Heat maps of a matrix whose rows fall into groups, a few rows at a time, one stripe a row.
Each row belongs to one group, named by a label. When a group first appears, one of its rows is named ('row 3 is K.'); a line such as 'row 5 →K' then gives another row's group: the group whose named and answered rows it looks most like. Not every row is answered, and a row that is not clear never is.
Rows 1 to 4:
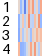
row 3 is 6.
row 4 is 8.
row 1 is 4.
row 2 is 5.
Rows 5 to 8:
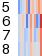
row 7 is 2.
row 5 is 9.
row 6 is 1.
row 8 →2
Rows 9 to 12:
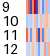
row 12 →6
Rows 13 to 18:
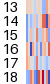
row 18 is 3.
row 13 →2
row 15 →5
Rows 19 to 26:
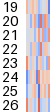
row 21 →1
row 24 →9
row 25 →6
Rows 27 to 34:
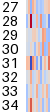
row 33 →5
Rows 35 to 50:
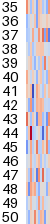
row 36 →9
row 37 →3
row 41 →4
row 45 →5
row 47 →3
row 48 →6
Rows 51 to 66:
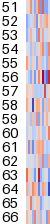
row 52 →9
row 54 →1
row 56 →1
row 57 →6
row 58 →4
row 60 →2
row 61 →8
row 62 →1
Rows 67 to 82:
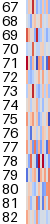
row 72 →8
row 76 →8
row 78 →3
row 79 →6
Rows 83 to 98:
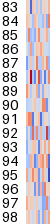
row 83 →8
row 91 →4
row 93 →6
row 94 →3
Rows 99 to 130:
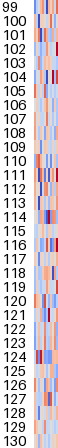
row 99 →6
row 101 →4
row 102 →2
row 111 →8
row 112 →4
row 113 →8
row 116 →2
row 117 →8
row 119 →2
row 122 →5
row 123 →5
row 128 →8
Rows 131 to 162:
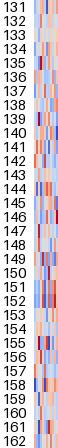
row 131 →6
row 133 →8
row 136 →6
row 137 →5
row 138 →2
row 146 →2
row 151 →9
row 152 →9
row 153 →6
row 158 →9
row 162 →8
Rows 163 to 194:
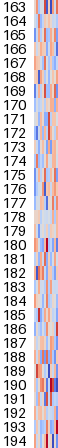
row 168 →8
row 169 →5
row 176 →9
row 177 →6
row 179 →8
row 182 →6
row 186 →2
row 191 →3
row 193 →2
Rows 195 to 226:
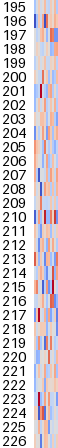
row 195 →5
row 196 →9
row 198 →2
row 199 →5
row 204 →6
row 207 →8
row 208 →4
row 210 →5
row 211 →4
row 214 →6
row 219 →3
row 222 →9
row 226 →4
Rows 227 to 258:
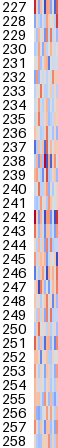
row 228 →2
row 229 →3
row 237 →9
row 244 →3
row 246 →6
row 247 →8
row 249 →3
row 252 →4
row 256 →8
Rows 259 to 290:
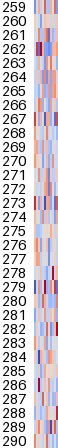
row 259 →5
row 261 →1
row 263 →3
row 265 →9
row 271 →1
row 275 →8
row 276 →4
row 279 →5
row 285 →4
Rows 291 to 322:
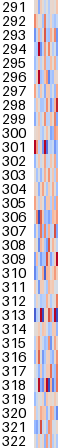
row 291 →8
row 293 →5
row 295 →5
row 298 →2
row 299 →5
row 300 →2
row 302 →5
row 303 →4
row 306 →8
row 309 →2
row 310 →9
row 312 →2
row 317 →1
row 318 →1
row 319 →9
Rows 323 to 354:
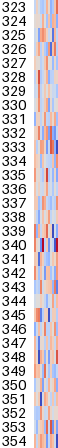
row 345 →4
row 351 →4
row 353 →3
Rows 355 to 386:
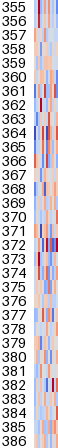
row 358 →4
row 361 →5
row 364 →6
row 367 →4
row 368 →9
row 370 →2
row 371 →4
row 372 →1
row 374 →1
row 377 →6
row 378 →2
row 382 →6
